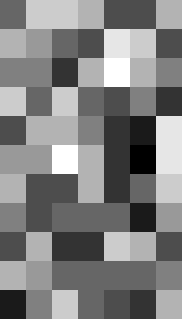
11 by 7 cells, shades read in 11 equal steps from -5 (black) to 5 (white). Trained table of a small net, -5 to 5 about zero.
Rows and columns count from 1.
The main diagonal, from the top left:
-1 1 -3 -1 -3 -5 3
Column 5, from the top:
-2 4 5 -2 -3 -3 -3 -1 3 -1 -2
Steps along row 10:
down down same same same up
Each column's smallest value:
-4 -2 -3 -3 -3 -5 -3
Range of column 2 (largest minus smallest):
5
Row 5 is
-2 2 2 0 -3 -4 4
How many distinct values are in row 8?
5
